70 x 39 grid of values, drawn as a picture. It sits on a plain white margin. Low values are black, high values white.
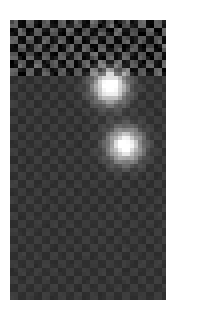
Neither half mirrors the other. A horizontal seam about 20% of the way down splits the table, and the bottom part is calmer. There are two bumps.
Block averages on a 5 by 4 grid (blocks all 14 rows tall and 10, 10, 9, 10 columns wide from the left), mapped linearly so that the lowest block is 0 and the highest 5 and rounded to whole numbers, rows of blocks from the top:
0010
0051
0032
0000
0000
